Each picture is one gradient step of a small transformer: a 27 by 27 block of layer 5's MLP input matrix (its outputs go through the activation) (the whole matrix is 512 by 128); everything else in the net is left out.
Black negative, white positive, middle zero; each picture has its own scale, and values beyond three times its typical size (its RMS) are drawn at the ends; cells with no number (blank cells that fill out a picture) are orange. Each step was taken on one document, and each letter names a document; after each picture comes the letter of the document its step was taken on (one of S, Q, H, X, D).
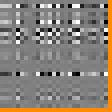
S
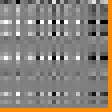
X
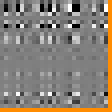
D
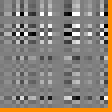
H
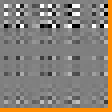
D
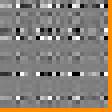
S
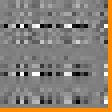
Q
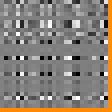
H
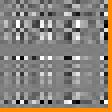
H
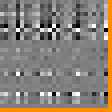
Q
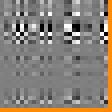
H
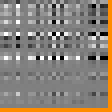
X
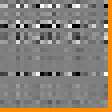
Q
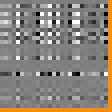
S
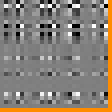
D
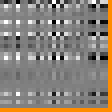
X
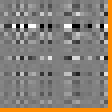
H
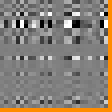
H
